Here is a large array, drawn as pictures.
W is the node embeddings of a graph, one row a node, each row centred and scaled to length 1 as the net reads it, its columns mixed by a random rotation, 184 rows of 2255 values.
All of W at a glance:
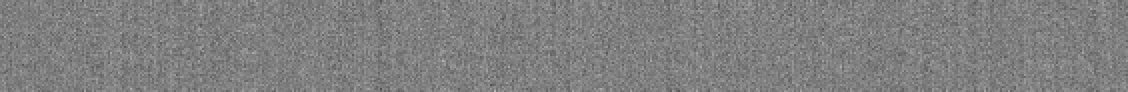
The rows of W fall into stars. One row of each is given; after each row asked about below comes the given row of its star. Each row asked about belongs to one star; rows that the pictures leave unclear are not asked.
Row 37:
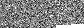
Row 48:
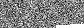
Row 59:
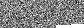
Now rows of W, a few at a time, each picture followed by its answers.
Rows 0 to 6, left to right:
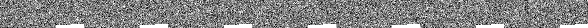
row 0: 48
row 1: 48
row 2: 59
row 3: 59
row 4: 59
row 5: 59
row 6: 48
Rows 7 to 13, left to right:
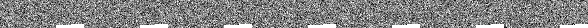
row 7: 48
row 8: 48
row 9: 59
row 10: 59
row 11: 59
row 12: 37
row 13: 37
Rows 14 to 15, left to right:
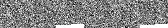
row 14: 59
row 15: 48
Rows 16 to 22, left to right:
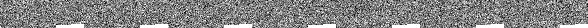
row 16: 59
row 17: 59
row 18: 59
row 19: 37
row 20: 37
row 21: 48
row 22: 48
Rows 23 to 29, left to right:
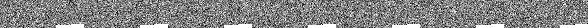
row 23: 59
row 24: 48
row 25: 48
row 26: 59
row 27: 37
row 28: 59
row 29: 59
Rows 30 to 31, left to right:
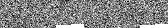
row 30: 37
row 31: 59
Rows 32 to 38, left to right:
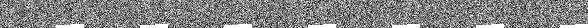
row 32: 48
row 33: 59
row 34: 48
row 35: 37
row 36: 37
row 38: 37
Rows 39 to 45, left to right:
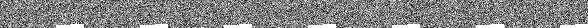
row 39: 48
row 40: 37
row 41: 59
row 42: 48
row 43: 59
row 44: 48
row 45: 59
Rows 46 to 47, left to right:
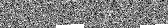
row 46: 48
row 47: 37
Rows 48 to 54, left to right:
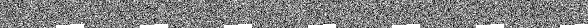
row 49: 48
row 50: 48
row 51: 37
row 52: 48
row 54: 37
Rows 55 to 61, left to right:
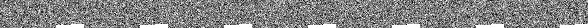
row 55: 59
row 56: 48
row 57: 59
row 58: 59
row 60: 59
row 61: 48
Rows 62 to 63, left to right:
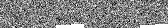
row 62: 59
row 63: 37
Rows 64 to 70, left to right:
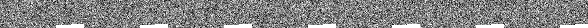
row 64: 48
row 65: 48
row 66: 48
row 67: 37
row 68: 59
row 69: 59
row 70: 37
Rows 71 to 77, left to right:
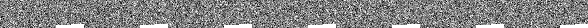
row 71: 59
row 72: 48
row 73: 37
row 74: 48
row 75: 37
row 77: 59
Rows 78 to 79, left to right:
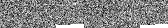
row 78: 37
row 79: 37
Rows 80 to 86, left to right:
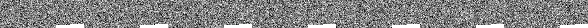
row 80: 48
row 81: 59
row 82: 37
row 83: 37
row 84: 48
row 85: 37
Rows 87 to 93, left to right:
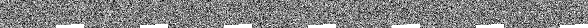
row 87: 37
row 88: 37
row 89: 48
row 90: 37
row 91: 48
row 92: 59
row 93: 37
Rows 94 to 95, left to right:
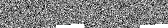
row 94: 37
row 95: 59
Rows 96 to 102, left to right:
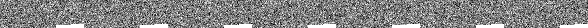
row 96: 37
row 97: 48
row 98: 59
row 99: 59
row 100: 48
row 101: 59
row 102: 48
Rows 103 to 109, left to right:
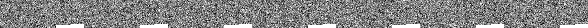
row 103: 37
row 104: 48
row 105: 48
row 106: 37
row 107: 48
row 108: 59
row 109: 59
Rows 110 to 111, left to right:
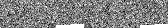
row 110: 48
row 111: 48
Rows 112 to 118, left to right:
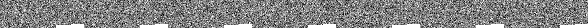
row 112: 37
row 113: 59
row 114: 48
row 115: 59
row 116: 37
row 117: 59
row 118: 48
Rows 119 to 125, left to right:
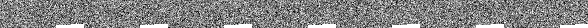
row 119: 48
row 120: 48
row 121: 48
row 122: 48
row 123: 37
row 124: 48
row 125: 37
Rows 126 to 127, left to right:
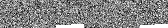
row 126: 59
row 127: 48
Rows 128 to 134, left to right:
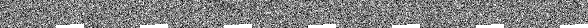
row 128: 48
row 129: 37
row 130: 48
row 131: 37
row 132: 37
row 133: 37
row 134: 48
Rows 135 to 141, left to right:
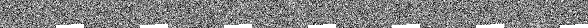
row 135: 37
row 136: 48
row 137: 37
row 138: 37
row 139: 48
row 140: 48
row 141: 59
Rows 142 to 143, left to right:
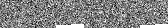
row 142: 37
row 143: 37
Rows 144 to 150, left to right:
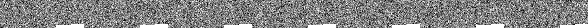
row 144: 37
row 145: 48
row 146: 59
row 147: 59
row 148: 48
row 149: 37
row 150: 37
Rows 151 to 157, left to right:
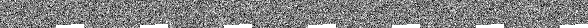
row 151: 48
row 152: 37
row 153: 37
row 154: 48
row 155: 48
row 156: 48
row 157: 59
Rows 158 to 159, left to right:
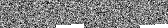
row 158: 37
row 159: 59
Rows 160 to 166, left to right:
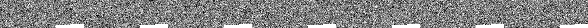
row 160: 48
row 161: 59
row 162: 37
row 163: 59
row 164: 37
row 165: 59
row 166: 48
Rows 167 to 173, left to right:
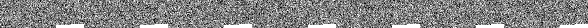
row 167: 48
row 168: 48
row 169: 59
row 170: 37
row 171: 37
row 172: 59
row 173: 48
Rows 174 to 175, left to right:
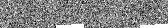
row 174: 37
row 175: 48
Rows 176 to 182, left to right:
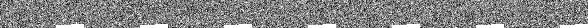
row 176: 59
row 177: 48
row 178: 48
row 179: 48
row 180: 48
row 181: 59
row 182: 48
